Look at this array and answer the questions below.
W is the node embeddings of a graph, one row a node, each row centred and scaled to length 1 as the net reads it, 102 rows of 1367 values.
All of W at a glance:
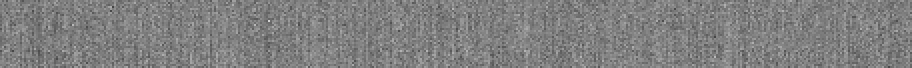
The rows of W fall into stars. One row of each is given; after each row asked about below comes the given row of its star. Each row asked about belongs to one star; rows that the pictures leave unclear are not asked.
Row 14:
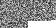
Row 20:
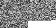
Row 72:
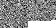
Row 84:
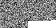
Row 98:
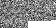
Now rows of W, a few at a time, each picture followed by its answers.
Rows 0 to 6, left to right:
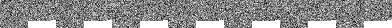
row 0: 98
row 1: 98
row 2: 72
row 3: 98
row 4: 84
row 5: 14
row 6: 72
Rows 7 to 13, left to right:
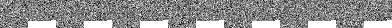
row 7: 72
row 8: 98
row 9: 98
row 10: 20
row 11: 84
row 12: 72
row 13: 84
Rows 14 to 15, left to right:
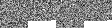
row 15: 72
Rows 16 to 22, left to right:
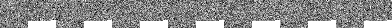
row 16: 14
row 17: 72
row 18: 98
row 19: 98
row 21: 14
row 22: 14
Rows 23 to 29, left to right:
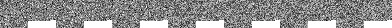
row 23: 84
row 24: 84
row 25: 14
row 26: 20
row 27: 98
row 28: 20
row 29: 98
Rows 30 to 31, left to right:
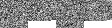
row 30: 98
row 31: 20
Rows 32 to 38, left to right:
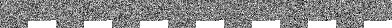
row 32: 14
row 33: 14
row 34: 20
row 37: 20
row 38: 14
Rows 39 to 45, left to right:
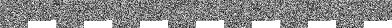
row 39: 84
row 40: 14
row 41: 14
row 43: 14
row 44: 14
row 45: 84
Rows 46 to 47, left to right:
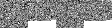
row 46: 72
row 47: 20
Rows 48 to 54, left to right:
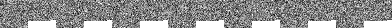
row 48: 14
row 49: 84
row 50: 72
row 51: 84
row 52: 98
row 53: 20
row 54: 20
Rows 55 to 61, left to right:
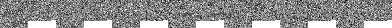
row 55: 14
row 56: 84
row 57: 72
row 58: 98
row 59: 14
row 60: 14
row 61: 98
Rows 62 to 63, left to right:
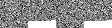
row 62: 72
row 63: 98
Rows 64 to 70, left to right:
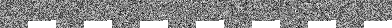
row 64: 84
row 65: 72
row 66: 20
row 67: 98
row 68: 20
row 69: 20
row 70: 72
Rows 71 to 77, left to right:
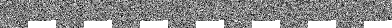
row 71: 72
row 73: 20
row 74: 98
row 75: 20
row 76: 20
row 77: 14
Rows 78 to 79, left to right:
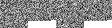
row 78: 84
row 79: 72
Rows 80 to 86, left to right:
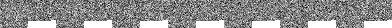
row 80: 84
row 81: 84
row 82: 84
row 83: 84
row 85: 72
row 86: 20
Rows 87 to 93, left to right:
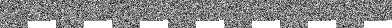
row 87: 98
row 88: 84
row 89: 98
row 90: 98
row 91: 84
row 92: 84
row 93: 20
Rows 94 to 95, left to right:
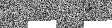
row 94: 84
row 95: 14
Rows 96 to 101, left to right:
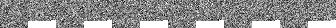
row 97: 72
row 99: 84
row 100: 84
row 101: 84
